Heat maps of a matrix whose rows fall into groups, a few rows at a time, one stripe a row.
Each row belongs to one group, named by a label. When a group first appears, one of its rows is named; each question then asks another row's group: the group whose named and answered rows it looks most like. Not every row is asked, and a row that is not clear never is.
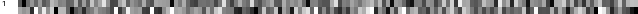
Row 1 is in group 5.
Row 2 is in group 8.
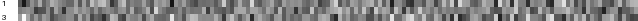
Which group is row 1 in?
5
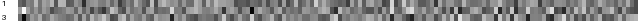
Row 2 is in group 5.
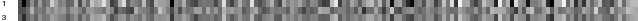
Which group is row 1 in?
5
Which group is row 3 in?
5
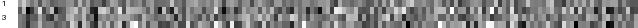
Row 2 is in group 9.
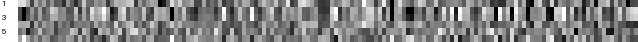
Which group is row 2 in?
5
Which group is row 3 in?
5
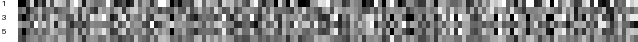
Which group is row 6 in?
8
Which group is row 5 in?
5
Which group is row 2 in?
9
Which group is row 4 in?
8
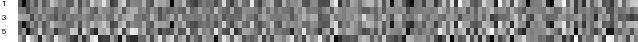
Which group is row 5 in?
9
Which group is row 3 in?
8
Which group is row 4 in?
5
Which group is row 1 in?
5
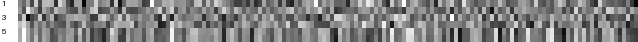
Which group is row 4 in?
8
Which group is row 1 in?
8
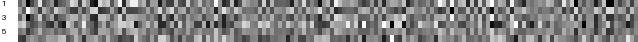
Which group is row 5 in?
9
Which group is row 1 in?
9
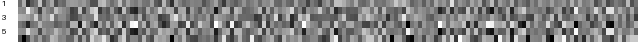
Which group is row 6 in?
5
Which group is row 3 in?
8
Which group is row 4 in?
9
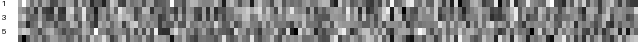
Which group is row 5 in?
8
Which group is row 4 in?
9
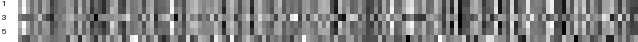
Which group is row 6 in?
9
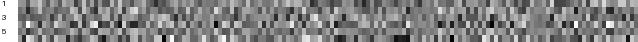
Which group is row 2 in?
9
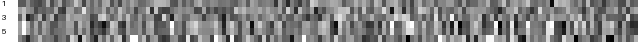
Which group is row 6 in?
9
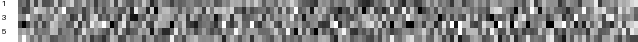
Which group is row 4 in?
5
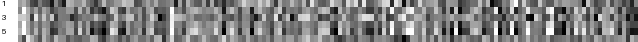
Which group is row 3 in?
8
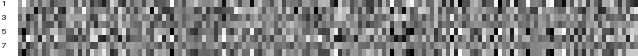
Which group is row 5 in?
5
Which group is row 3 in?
9
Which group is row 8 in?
5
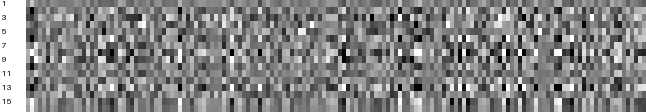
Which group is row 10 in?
5
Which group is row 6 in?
5
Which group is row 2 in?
5
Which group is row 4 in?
9
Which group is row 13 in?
5
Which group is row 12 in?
9
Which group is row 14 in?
8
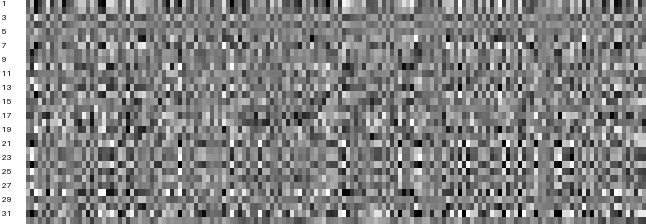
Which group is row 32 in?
8
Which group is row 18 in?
8
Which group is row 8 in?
5
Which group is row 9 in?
5
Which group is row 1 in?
9
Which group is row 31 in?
5
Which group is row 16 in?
8
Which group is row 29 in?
9
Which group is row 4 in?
9
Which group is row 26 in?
8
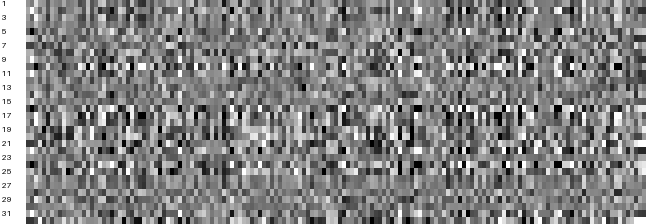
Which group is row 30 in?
8
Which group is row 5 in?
5
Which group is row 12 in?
8
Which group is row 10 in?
9
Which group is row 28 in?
9
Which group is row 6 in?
8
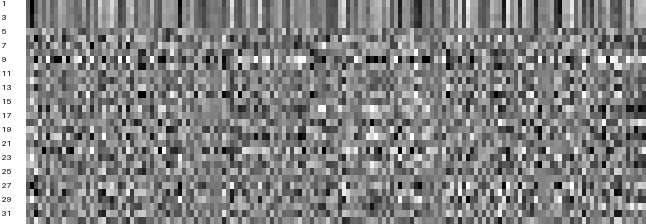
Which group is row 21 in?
9
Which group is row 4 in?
5
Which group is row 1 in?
5
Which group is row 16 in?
8
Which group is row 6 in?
9
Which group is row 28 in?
9
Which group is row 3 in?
5
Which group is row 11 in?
9
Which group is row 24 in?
8
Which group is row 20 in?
8
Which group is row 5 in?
8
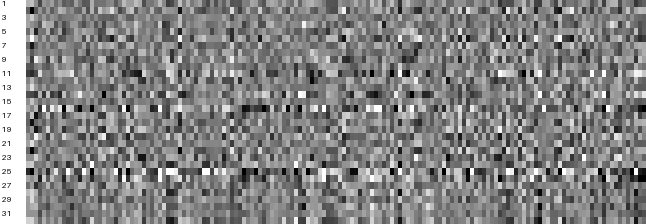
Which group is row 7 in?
5
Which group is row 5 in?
9
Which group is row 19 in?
9
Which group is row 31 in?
8
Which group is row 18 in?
5
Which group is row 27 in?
9
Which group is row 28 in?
8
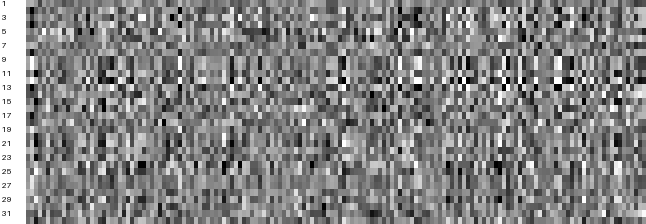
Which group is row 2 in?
5
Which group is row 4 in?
5
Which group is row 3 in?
9
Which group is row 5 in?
8
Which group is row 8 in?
5
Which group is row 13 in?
5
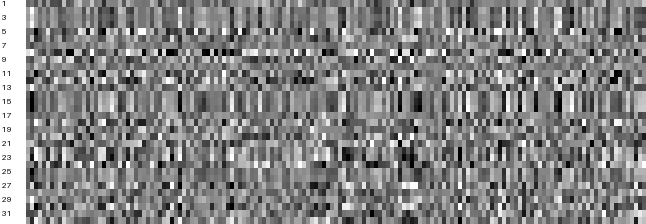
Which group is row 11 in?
9
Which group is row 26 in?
5
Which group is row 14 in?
5
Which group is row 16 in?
5
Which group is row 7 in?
5
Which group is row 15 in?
5
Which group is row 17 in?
8
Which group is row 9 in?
8
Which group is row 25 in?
5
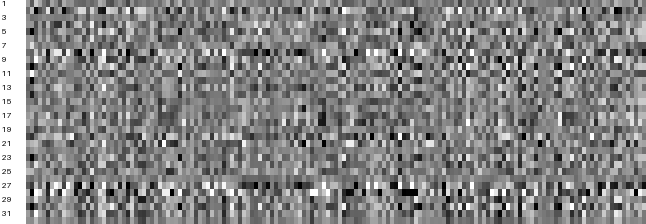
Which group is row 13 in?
8
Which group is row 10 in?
5
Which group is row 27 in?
8
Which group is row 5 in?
5
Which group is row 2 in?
9
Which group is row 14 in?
5
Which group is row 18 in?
8
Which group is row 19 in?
9
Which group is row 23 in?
5
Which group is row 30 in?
5
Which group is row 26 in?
8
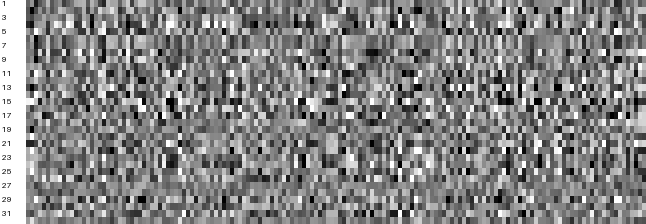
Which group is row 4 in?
8
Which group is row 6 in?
9
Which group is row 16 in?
9
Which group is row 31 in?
8
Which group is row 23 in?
8
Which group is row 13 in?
5
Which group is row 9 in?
9
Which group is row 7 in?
9
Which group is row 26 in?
8
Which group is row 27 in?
9
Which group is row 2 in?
5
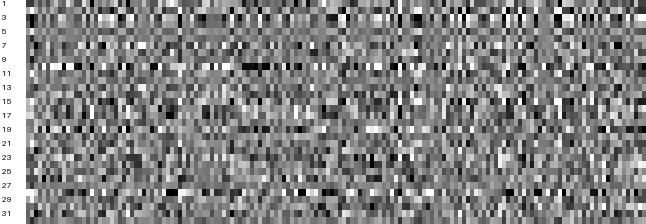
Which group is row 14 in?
8
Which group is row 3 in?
5
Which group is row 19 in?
8
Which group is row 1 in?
8
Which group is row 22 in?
9
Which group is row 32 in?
5
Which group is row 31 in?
9
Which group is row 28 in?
8
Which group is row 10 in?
8
